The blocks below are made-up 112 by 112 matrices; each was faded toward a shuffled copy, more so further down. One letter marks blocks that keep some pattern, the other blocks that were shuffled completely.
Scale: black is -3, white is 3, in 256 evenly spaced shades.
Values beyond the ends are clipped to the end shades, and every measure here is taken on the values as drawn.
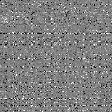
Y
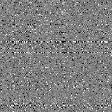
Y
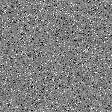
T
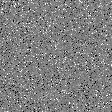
T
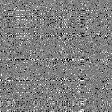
Y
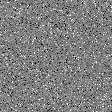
T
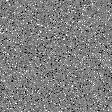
T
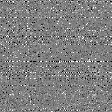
Y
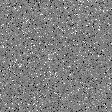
T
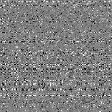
Y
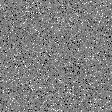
T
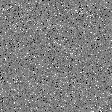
T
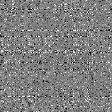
Y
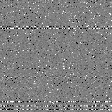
Y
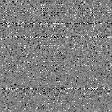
Y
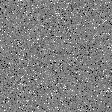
T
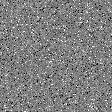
T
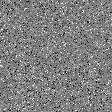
T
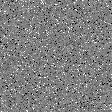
T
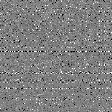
Y
